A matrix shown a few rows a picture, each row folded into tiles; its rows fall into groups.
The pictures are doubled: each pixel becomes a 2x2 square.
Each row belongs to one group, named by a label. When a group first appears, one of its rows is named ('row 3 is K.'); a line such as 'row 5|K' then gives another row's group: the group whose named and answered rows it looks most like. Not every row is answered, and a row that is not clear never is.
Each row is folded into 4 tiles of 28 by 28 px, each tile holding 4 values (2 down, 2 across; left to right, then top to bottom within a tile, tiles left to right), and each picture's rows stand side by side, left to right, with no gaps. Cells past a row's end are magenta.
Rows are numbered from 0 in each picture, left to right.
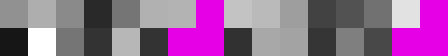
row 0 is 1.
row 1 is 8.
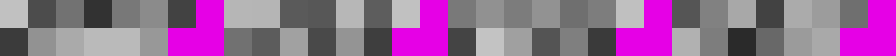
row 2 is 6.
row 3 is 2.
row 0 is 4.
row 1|8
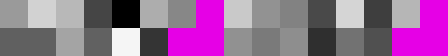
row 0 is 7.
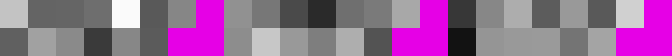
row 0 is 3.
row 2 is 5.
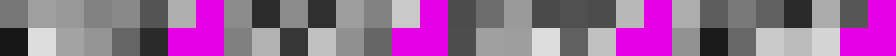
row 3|4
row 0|6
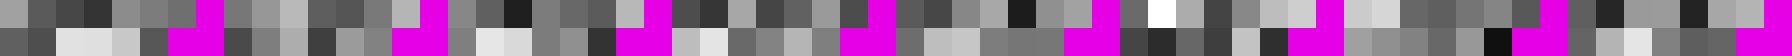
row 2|6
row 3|2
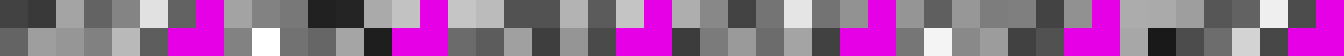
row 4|6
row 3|3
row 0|2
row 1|1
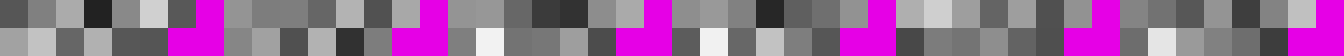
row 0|2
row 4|8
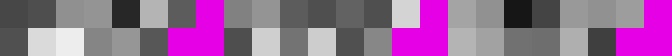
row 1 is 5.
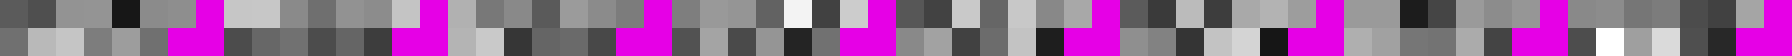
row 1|8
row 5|2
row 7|6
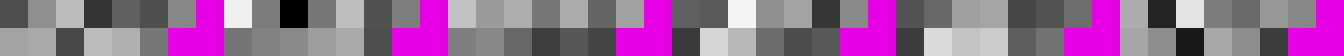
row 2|8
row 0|2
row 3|6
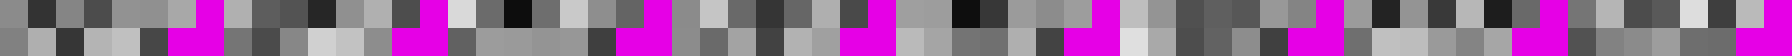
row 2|3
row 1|4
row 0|2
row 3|7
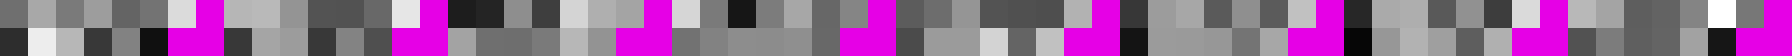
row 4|5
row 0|6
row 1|8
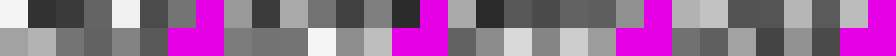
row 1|4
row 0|3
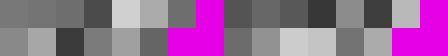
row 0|2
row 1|5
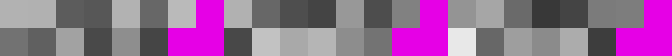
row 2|7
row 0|8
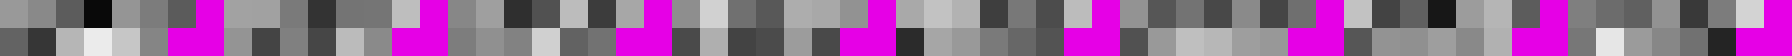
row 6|4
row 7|6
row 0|4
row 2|5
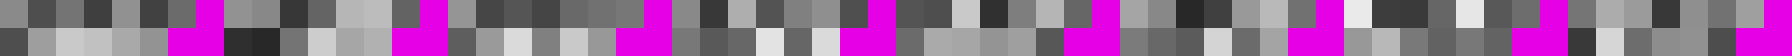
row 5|4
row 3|4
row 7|1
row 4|2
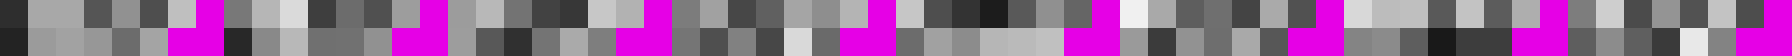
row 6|8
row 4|4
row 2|7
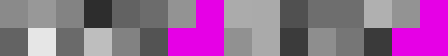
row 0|1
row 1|1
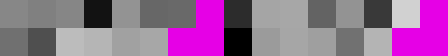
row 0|4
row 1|5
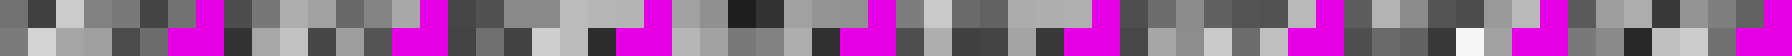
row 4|1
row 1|6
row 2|2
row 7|2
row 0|6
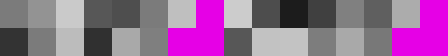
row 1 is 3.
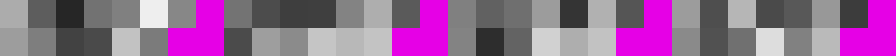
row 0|7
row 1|4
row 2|4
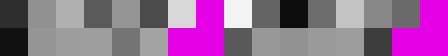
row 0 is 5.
